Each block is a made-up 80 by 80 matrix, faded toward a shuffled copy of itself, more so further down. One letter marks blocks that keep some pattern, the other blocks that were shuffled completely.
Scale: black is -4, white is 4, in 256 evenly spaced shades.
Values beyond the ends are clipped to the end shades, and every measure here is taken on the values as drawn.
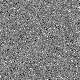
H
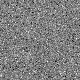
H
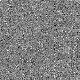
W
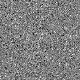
W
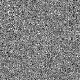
W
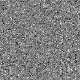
W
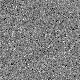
H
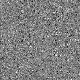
W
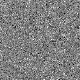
W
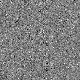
W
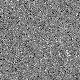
H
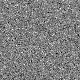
H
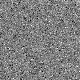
H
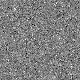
H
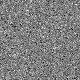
H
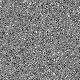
H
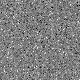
H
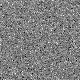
H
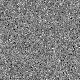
H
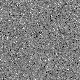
H
